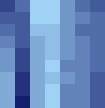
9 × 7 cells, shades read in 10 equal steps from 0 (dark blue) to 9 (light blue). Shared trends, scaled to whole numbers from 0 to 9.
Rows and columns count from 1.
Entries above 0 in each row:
7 7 7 7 7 7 7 7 6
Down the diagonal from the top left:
2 3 8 8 6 5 3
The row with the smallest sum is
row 9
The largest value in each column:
7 4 9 9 6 5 4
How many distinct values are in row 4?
6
